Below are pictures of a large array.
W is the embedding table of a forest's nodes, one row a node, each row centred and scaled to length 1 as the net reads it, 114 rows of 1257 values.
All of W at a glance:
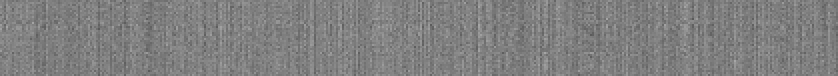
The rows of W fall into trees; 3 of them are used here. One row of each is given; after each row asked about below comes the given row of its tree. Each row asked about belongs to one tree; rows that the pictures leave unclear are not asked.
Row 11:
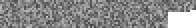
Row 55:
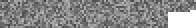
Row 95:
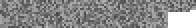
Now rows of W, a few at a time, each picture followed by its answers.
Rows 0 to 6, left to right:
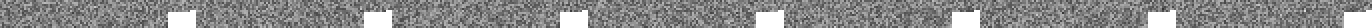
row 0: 55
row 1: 11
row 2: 55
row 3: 95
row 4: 11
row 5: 11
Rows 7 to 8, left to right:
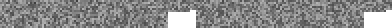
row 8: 55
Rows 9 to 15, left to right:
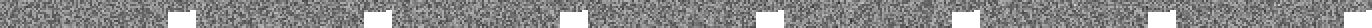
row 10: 11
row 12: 55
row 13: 55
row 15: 55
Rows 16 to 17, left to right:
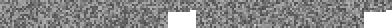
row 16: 11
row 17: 11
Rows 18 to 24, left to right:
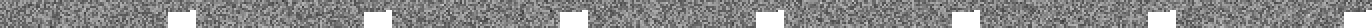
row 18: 11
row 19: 11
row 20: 95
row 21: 55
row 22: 11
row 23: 55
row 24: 11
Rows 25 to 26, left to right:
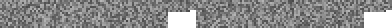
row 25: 11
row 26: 55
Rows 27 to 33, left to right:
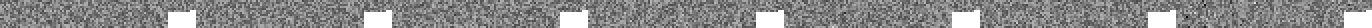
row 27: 11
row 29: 11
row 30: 55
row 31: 95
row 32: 55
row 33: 55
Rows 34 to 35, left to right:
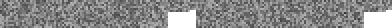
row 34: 95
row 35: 95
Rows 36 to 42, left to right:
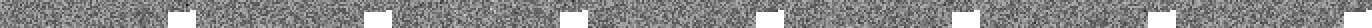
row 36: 11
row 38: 11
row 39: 11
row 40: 11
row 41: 11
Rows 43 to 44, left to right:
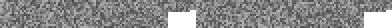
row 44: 11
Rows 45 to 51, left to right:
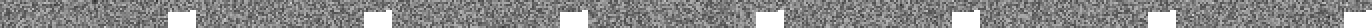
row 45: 55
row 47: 11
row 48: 95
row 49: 11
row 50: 11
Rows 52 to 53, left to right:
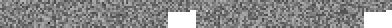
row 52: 11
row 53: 11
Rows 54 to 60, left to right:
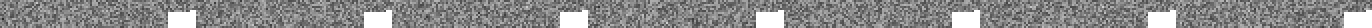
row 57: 55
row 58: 55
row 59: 11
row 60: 11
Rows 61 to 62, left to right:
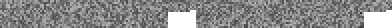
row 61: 11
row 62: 55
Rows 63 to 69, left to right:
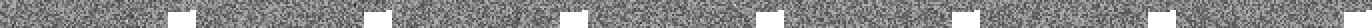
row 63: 95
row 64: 11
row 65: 11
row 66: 11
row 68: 11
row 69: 95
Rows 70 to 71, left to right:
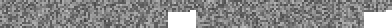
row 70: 55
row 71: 95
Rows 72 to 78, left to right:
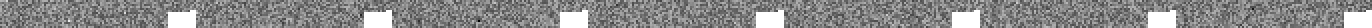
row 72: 11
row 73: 11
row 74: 95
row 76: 95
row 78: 55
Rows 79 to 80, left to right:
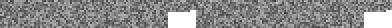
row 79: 55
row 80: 55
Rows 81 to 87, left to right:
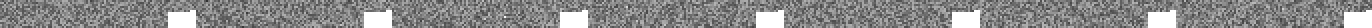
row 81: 55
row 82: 95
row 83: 95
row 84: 55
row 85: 11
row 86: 11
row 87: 55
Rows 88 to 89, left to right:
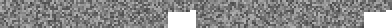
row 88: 11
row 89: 55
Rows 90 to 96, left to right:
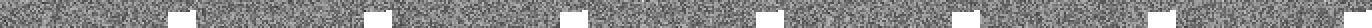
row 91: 55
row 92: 55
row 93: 55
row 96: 11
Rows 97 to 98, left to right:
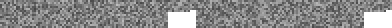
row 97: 55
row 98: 55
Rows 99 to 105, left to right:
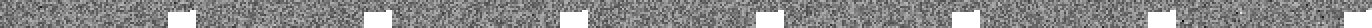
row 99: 55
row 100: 11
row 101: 55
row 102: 11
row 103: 55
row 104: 95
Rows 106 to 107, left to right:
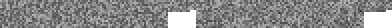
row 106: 11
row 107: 11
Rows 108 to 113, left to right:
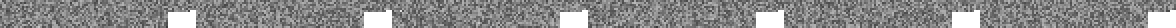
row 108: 55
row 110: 95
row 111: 55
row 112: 11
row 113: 11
